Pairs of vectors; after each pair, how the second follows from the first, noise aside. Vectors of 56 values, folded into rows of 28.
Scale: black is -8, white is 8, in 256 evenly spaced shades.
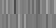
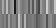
scaled up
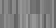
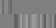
partly zeroed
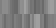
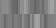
copied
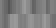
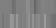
partly zeroed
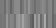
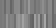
copied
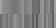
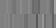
partly zeroed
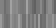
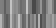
scaled up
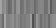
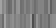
copied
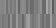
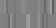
partly zeroed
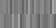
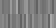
wrapped around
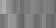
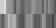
scaled up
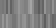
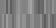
copied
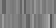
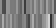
scaled up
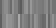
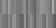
wrapped around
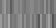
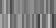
scaled up
